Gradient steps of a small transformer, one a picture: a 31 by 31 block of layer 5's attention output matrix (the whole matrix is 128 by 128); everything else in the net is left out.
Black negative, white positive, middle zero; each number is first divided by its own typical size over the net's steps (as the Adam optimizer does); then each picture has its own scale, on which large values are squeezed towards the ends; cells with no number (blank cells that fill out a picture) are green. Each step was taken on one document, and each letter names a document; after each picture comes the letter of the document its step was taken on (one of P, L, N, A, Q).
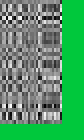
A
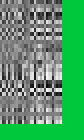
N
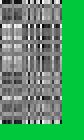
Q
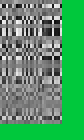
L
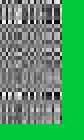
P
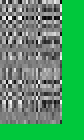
A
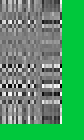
P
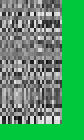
N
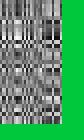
L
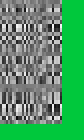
L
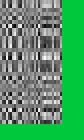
A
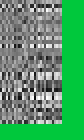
N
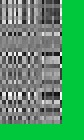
P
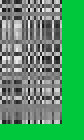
Q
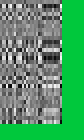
A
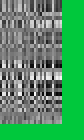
N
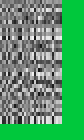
N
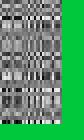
Q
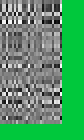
P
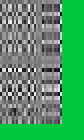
P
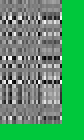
A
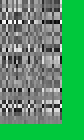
P
